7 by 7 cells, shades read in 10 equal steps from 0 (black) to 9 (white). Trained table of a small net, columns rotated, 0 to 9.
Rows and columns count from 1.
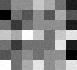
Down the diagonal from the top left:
3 4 4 7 4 5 8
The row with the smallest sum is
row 2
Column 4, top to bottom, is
7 5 5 7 4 4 8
